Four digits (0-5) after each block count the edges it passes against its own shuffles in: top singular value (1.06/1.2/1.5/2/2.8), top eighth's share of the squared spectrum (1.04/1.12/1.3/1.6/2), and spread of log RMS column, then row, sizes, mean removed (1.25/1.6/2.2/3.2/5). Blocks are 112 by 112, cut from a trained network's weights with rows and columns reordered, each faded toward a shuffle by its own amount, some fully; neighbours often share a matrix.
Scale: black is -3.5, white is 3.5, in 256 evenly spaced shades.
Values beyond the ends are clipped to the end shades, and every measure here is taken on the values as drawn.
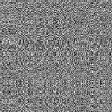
4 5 3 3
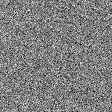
0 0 0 0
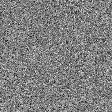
0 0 0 0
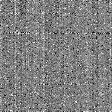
3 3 0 2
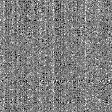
4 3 2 3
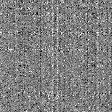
3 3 1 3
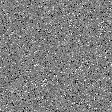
0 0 0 0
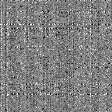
4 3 1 3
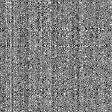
4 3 2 3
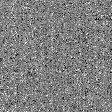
2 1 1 0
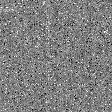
1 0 0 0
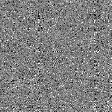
3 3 2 2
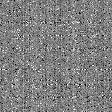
3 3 0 2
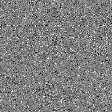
3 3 1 2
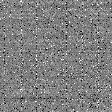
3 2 2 0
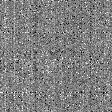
3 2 0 2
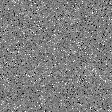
1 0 0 0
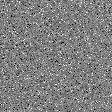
0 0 0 0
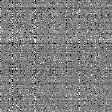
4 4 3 1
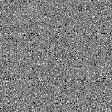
3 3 1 2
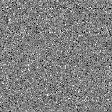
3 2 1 1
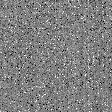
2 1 0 0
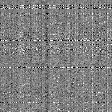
4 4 1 4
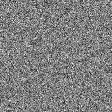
2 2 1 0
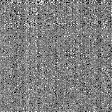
3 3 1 3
